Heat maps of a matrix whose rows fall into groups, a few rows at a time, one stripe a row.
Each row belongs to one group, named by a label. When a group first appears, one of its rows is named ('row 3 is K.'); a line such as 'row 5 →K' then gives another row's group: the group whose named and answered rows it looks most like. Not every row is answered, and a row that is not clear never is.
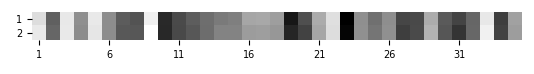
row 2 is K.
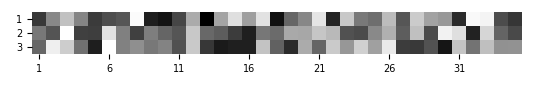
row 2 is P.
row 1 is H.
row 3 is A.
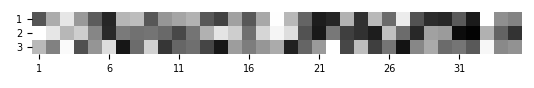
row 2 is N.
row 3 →K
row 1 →N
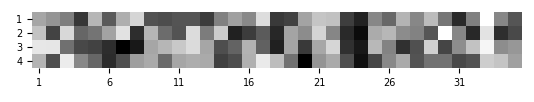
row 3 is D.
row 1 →H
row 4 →N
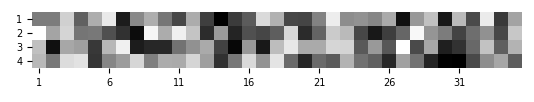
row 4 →N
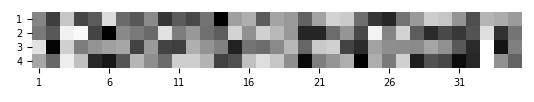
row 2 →N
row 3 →P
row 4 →N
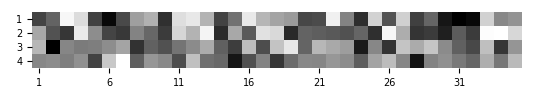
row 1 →N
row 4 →A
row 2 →N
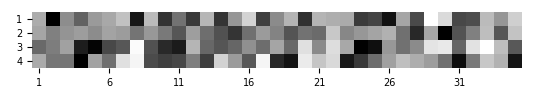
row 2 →A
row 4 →H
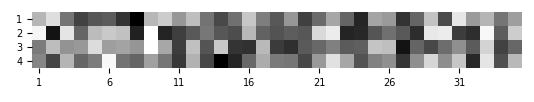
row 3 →A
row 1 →D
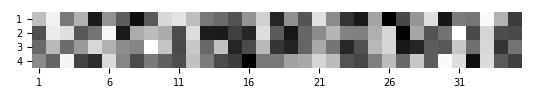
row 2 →A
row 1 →D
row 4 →P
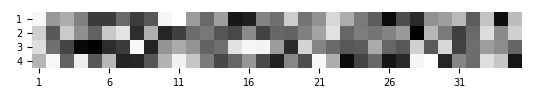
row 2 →K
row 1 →D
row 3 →H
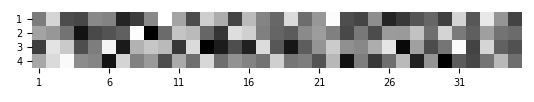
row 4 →N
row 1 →D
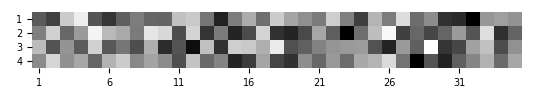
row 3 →K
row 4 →A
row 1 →N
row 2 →A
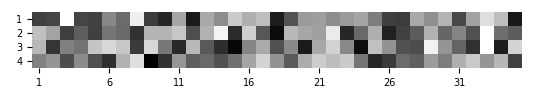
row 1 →H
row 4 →H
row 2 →D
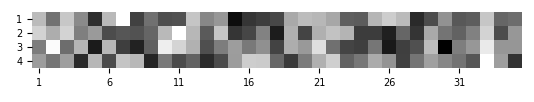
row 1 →P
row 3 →D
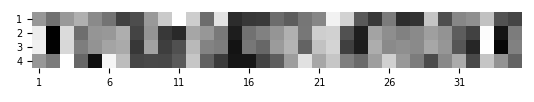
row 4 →P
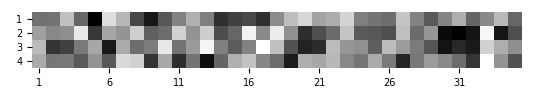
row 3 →N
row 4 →H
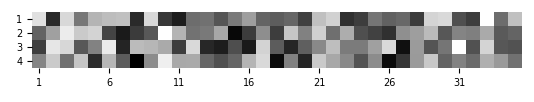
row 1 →K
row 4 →D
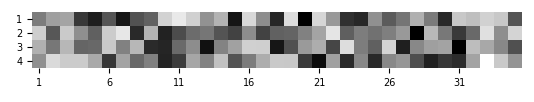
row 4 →N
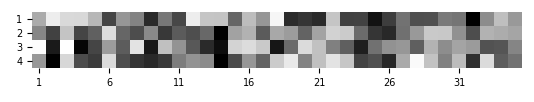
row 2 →K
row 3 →H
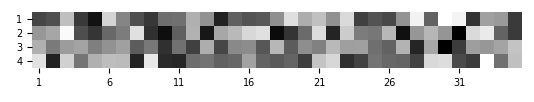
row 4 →K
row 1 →P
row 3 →K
